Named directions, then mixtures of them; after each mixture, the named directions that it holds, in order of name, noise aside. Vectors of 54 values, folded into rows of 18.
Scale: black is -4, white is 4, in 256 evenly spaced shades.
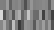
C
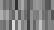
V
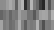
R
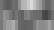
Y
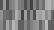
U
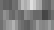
Y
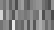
C, V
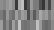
R, V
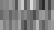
R, Y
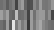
U, V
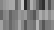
R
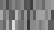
U, V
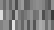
C, V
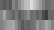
Y
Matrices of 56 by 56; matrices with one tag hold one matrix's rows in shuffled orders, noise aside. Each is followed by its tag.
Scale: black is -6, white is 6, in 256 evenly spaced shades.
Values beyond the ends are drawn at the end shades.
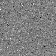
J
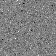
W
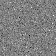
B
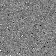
J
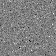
B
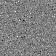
W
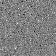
W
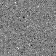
W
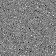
B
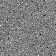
J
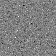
W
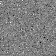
J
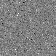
W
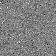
J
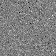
B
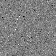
W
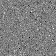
B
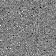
J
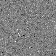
W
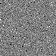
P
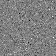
B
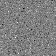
W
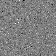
W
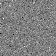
P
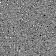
J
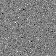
W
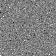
P
